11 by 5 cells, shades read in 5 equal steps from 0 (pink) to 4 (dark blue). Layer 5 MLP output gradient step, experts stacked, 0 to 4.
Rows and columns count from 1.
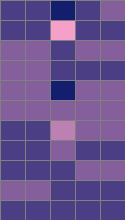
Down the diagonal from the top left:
3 3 3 3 2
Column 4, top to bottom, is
3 3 2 3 2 2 2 3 2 3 3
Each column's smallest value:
2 2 0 2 2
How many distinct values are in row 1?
3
